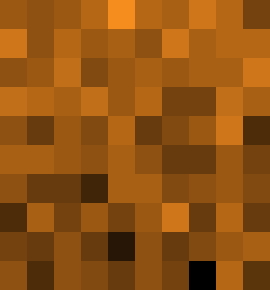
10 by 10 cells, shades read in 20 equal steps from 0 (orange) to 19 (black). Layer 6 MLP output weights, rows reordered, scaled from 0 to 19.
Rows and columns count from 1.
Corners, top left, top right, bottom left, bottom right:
7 10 8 12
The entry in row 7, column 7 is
9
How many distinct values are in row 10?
8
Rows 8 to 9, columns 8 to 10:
11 5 11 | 9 7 6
